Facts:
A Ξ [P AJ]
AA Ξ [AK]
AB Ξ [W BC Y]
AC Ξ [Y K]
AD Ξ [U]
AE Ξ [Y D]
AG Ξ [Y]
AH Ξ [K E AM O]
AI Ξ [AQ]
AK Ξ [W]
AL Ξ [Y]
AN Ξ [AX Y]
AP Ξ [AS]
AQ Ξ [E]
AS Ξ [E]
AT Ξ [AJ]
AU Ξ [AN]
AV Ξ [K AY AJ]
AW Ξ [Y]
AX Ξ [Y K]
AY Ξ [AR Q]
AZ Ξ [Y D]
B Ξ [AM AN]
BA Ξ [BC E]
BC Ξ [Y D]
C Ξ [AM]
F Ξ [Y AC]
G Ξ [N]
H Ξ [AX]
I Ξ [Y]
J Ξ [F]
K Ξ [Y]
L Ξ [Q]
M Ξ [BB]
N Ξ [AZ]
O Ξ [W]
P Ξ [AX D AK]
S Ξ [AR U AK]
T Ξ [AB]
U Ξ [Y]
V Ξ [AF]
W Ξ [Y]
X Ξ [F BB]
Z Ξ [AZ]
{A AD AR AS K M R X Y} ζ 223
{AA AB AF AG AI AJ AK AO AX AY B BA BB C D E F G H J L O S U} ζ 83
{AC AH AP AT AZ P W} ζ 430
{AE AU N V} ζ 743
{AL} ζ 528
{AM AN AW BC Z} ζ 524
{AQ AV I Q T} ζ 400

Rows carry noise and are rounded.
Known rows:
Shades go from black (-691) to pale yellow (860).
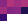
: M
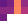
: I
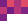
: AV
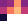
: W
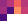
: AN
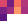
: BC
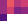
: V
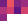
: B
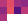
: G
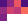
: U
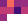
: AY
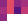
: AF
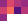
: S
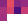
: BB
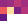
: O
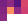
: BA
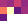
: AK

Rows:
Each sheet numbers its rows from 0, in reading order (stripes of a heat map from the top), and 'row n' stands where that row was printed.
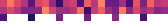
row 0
P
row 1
AC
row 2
AX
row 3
AZ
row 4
E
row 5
AU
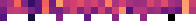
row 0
AE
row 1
K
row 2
Z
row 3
AM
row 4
AA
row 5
Q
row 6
AL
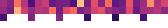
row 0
AW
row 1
F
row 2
AQ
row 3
AH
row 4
Y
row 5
AT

